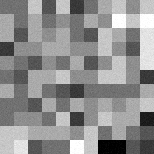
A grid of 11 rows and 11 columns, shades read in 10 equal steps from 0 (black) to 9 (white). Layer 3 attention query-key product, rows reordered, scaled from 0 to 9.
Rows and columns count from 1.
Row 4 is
2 5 5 6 6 5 5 7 5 3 8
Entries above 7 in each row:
0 2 1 1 1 0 0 0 0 0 2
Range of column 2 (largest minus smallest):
5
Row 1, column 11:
7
